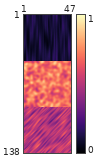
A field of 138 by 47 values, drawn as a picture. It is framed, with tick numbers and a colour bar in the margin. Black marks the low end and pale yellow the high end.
The table splits into 3 rows of 1 panel. Panel 1,1: very low, streaked downward, faint in contrast. Panel 2,1: high, blotchy. Panel 3,1: middling, slanting up to the right.
